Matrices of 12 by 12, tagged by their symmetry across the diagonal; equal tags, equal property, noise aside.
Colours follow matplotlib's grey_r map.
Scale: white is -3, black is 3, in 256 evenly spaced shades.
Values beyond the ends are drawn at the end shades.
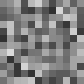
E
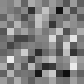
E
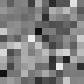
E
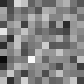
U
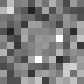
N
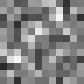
N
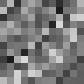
N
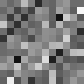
N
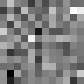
E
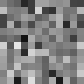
U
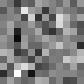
U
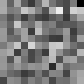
U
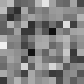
N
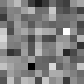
E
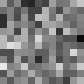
U
